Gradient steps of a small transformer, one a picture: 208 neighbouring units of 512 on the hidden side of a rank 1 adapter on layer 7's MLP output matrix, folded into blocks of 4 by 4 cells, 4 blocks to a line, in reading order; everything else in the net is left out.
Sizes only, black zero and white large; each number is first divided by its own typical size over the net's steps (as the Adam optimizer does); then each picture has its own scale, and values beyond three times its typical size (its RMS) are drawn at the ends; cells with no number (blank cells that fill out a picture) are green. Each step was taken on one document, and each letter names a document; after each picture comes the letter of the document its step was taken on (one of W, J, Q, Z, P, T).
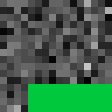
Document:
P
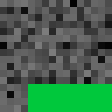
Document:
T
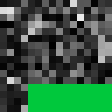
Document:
T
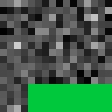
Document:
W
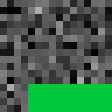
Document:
T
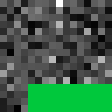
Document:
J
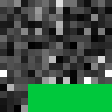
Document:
J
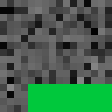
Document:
T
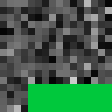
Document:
P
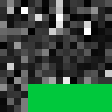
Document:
J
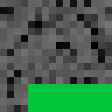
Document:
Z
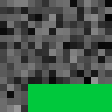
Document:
W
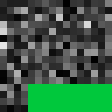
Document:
T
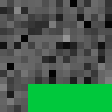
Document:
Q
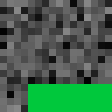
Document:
P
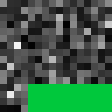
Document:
Z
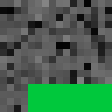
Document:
Q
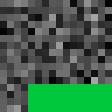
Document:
W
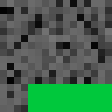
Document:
Q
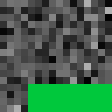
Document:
P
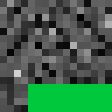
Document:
Z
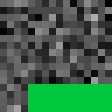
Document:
W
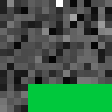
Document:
J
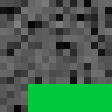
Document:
Z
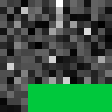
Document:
J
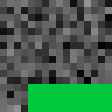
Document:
P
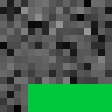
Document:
Z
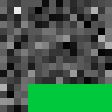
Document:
Q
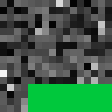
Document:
J
